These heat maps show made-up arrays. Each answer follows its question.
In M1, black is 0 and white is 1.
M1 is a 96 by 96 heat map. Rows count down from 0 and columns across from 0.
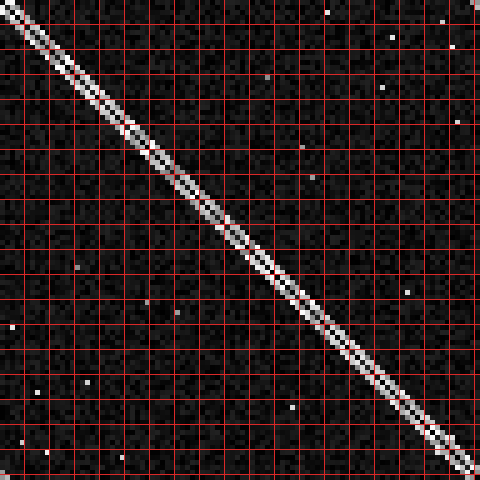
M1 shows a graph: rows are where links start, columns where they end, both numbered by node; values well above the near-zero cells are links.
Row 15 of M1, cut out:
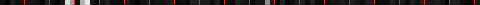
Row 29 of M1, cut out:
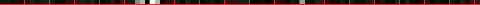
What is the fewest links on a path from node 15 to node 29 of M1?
6
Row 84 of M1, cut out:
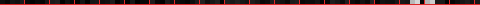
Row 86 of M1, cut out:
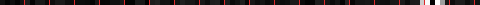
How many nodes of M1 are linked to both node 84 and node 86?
1
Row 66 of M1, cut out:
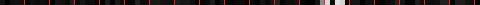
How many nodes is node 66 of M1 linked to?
4
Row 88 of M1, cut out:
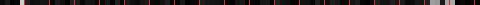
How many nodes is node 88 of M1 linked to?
5
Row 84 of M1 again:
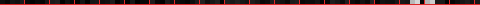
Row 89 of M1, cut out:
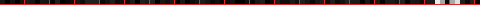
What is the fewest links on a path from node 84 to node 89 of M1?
3
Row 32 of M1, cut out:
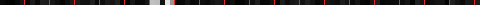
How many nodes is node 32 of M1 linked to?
4
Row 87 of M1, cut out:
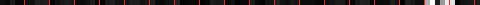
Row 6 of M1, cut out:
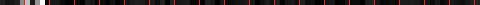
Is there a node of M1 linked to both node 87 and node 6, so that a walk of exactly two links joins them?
no
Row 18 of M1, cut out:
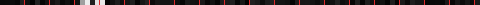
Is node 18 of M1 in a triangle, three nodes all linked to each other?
yes
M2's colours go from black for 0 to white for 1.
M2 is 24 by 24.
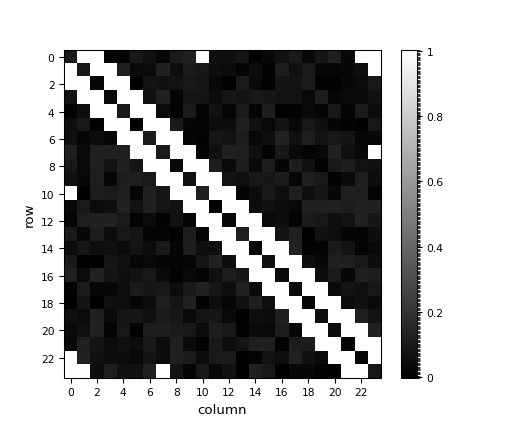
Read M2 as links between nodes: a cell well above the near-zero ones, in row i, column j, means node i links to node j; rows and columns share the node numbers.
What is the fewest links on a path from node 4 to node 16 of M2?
6
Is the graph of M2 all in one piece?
yes
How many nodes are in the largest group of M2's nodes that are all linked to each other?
3
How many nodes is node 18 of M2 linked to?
4
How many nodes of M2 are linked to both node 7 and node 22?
1
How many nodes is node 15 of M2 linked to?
4
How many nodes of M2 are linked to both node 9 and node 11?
1
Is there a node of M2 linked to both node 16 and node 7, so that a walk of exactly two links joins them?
no
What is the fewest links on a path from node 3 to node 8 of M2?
3
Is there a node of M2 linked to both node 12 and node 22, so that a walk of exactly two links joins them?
no
